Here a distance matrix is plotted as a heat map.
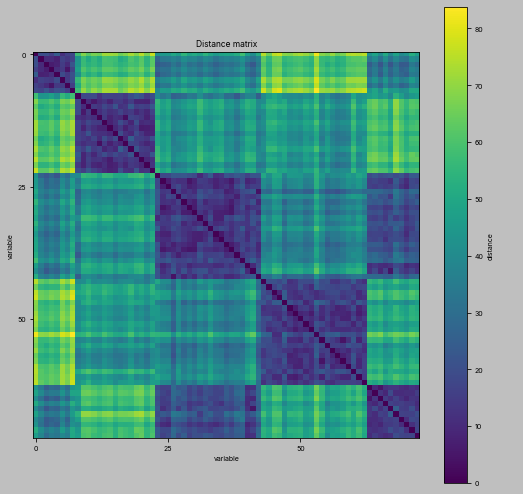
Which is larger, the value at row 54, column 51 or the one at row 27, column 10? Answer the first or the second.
the second
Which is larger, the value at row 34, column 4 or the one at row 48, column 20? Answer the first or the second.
the second
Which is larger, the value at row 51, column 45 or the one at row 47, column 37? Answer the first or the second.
the second
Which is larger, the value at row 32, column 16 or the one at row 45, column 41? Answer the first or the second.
the second
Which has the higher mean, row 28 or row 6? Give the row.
6
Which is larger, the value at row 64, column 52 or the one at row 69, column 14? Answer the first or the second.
the second
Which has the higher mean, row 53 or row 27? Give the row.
53
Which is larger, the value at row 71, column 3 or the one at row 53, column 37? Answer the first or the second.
the second
